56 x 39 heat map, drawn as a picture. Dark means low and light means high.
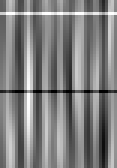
Rows 5 and 31 stand out from the rest. The histogram is bell-shaped. Stripes running up and down repeat 7 times from left to right. Overall the values sit about 50% of the way up the scale. The grain runs up and down.
